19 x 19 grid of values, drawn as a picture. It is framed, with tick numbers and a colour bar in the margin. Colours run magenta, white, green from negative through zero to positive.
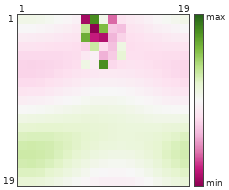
Histogram: heavy tails on both sides. Ninth with the highest average: bottom left. Roughest part: top middle. Odd patch: rougher, in the top middle. Stripes: none. Average level on the scale: 50%.
